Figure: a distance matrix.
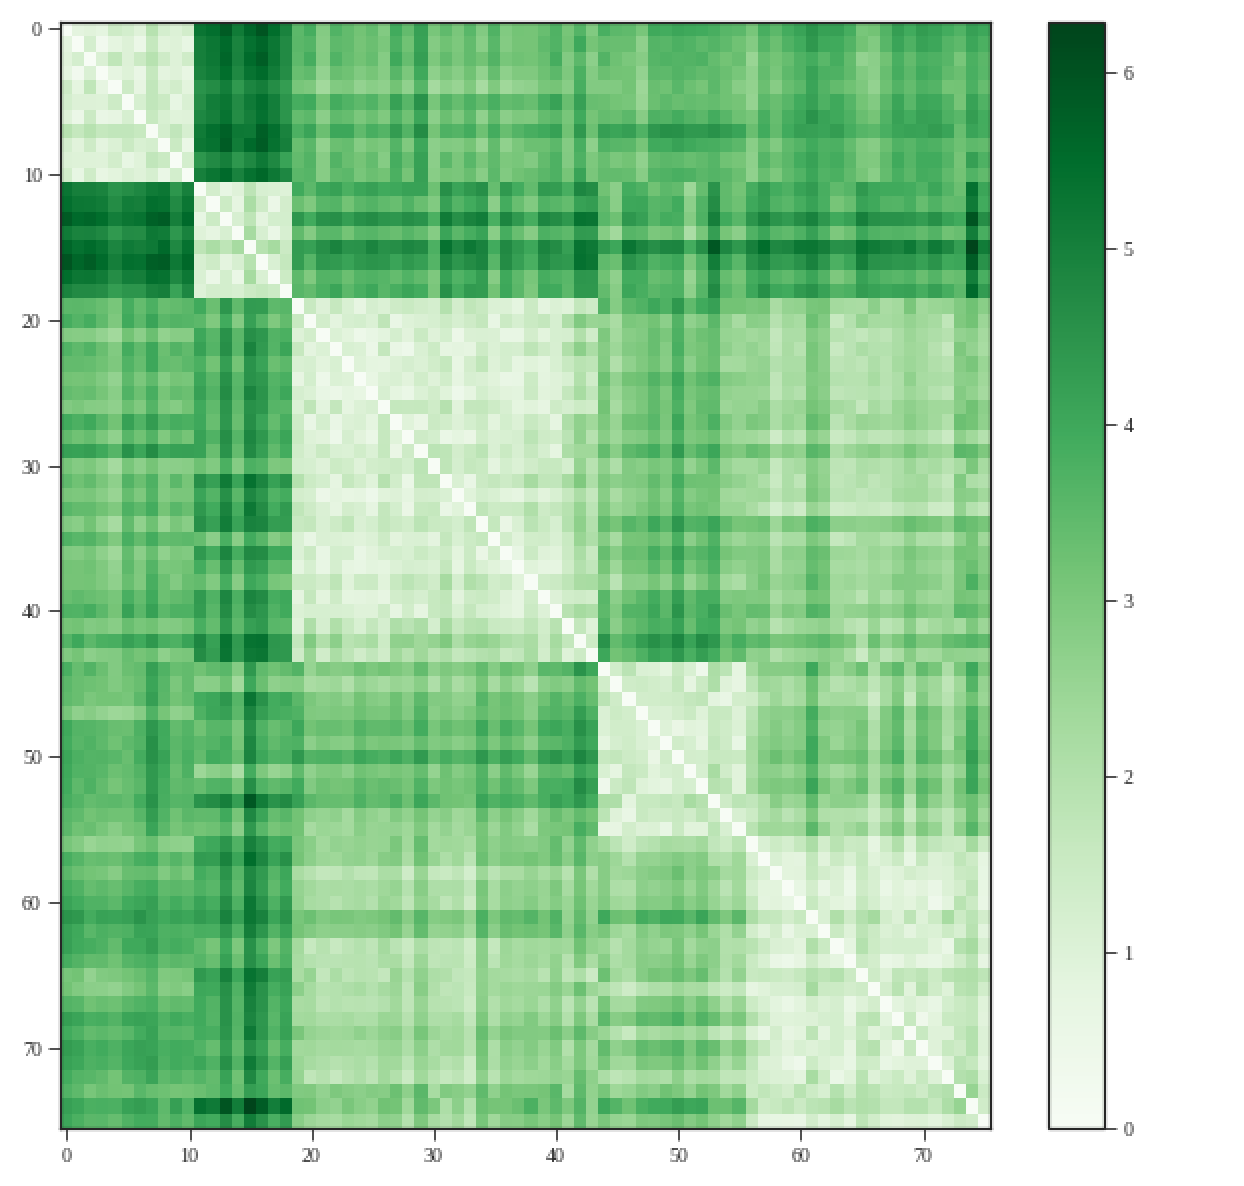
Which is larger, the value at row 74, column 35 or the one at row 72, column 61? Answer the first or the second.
the first
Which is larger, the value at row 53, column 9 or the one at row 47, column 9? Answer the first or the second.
the first
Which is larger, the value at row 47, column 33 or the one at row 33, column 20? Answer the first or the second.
the first
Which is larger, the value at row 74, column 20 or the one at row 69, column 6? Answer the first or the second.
the second
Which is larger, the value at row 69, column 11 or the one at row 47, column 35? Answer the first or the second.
the first
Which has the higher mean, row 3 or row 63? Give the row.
3
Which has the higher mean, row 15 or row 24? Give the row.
15
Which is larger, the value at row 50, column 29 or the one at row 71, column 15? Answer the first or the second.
the second
